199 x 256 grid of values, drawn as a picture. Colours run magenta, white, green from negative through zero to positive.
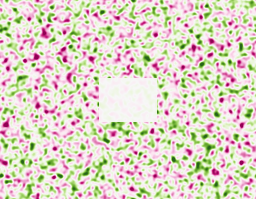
In the centre lies a patch that is calmer than the rest. The centre is the calmest part. The field is mottled with small blotches. Neither half mirrors the other.
